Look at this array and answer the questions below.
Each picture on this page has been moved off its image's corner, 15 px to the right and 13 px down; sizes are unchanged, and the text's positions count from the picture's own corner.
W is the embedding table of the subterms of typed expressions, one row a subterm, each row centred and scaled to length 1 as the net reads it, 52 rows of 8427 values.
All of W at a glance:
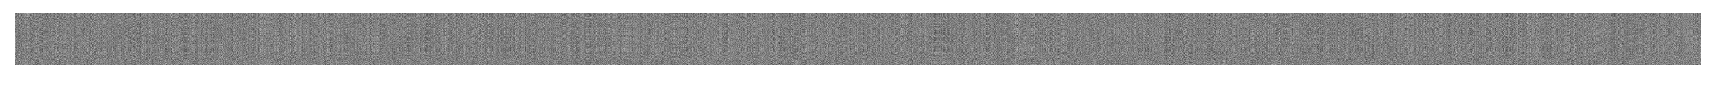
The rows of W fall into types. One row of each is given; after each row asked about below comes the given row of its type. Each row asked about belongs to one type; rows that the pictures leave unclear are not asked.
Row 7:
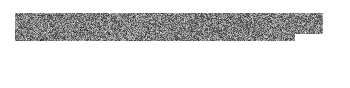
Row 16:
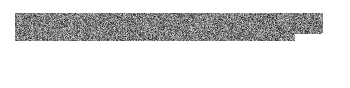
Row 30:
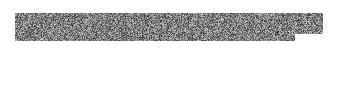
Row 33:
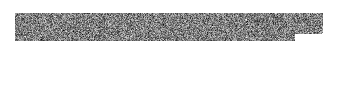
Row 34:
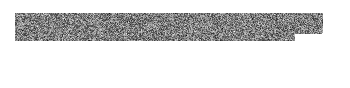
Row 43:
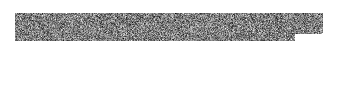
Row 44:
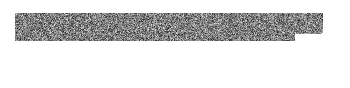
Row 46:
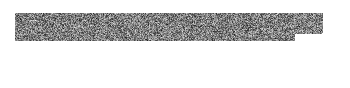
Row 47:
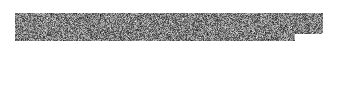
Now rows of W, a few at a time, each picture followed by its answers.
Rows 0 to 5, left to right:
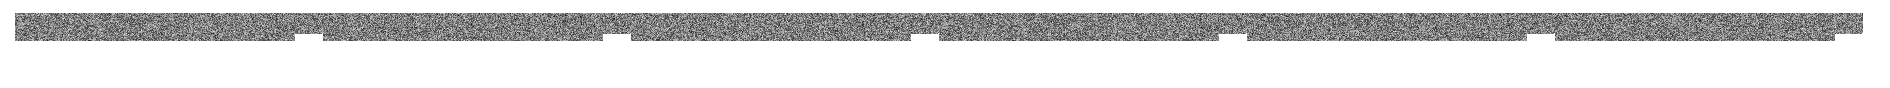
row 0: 34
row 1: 33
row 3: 34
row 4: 43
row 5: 46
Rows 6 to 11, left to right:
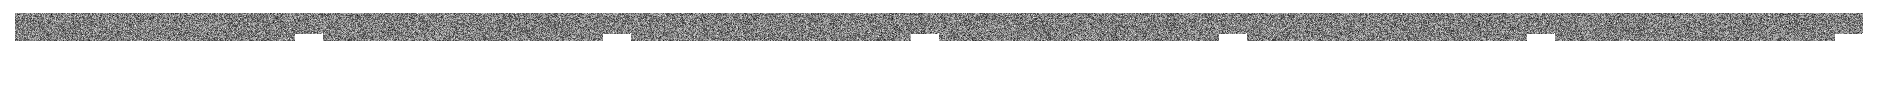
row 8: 47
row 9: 30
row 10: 7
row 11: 33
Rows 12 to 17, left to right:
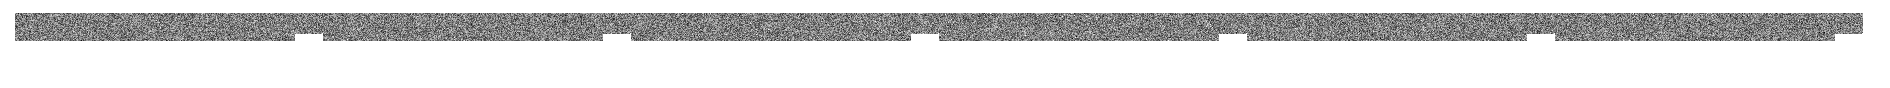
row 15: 7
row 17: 33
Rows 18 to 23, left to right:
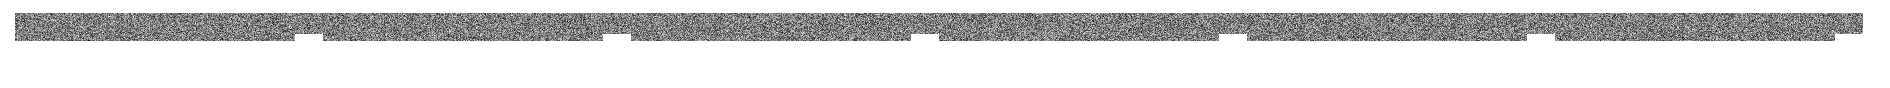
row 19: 33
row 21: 7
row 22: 46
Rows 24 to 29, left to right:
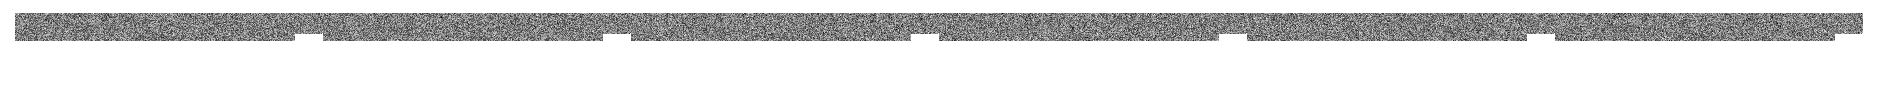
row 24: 34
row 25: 33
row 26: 47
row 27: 43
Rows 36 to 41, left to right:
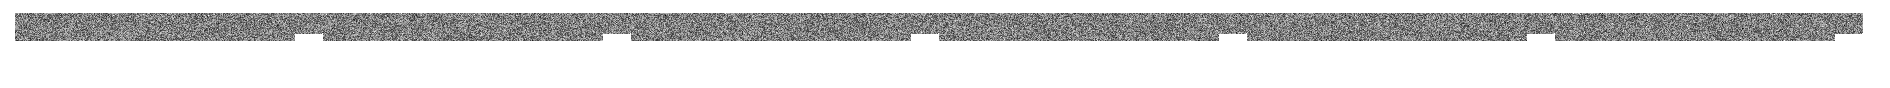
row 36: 7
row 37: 34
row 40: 16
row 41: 7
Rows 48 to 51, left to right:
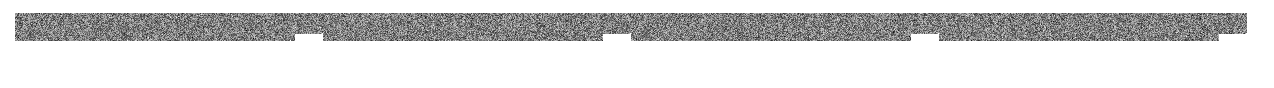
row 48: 30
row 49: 16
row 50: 30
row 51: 47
